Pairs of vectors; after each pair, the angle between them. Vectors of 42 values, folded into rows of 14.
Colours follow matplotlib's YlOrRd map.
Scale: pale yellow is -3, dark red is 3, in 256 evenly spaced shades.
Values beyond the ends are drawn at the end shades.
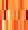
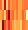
nearly opposite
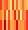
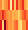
partly aligned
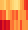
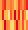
orthogonal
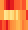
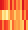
partly aligned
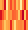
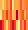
orthogonal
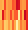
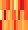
orthogonal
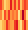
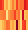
partly aligned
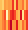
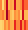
partly opposed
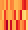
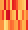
partly opposed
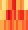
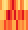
nearly parallel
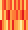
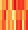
orthogonal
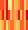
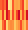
nearly parallel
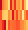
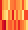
nearly parallel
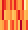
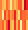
nearly opposite
